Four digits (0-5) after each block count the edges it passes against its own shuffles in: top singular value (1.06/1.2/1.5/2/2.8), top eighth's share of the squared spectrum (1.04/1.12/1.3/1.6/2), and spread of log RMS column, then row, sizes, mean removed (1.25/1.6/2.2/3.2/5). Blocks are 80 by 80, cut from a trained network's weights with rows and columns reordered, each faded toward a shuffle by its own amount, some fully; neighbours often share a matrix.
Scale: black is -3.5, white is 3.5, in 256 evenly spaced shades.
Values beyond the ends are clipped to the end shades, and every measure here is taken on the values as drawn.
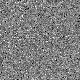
2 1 0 0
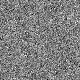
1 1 0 0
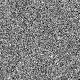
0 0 0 0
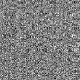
4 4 2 2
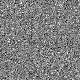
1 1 0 0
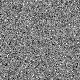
0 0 0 0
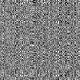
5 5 3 3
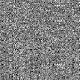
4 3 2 2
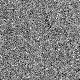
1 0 0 0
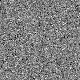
0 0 0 0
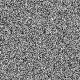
1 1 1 0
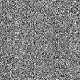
4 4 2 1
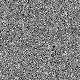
0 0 0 0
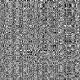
4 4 2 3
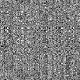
3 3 1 2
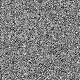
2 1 0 0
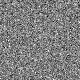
2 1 0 0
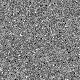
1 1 0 0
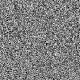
3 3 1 0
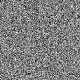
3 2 0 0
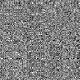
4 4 2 2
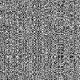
4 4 2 2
